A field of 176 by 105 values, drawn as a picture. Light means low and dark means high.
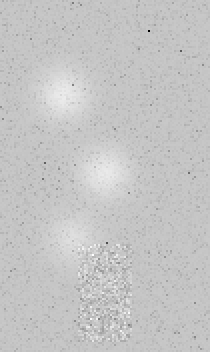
Odd patch: rougher, in the bottom middle. Roughest part: bottom middle. Mirror symmetry: none. Odd rows or columns: none. Dips: three. Average level on the scale: 20%.
